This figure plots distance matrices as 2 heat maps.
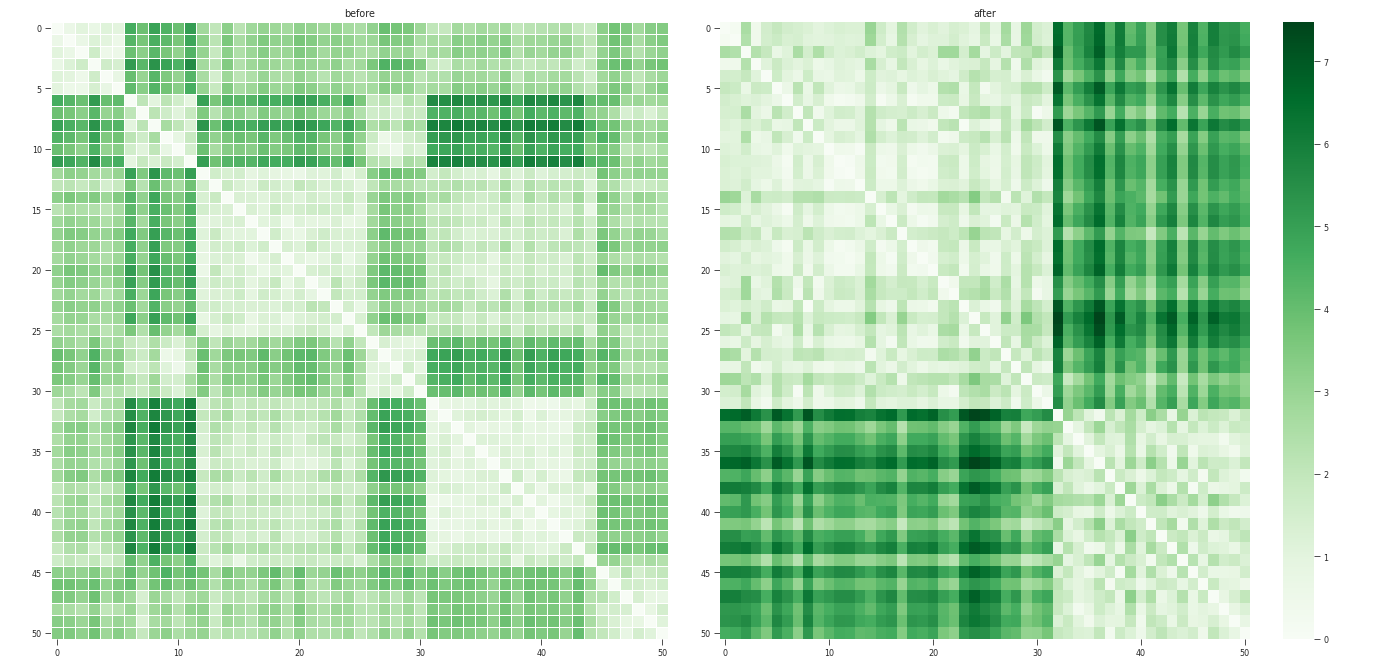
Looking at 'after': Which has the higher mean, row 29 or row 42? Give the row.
42
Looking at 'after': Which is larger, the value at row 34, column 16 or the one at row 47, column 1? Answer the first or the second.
the second
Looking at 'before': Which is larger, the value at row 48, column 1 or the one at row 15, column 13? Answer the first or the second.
the first
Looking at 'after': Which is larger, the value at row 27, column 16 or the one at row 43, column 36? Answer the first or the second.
the first
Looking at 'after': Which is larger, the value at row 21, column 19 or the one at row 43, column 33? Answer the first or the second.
the second
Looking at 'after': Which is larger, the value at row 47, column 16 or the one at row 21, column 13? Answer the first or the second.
the first
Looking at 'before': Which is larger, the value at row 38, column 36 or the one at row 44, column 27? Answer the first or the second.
the second
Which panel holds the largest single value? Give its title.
after
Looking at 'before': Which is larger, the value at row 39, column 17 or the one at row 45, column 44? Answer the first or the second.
the second
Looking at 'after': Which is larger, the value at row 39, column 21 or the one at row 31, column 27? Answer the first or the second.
the first
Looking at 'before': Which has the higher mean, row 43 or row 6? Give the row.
6
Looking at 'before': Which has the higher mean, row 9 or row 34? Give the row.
9
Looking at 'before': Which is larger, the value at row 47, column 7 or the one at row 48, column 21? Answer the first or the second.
the second
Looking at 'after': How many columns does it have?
51
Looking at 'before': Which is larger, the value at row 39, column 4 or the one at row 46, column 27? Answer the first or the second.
the second
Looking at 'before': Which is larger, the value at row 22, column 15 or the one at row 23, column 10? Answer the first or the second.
the second
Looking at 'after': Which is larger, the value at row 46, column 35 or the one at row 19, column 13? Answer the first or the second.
the first
